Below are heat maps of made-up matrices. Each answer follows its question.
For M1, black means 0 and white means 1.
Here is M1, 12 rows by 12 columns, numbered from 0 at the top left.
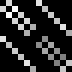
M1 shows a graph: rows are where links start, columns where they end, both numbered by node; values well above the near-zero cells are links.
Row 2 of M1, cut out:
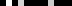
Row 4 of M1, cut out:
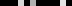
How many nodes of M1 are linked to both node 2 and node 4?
1
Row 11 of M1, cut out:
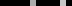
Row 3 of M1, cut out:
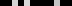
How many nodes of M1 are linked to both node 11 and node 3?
0
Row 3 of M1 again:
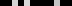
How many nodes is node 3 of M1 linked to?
3
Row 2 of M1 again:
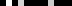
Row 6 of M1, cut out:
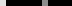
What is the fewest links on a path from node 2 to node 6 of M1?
3
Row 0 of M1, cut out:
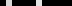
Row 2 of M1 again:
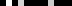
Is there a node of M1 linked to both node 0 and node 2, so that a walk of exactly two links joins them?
yes
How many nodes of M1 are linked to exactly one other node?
0
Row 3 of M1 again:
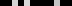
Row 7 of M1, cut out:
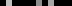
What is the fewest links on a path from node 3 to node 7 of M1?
3
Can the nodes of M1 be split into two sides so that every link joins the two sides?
yes
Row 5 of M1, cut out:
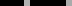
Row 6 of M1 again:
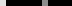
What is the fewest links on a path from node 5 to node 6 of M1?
6
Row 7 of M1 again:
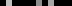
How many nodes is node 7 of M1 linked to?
3
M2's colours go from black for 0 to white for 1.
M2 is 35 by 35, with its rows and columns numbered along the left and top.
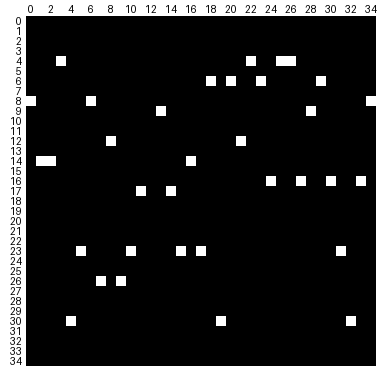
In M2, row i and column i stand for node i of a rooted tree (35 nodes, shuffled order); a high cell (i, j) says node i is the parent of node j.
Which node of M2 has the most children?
23
